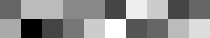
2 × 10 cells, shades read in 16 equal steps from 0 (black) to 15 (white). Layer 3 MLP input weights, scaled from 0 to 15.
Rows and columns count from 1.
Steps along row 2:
down up up up up down up up up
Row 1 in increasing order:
4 4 6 6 8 8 11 11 12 14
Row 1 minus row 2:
-4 11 7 1 -4 -11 9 6 -7 -7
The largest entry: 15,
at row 2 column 6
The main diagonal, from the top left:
6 0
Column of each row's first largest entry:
7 6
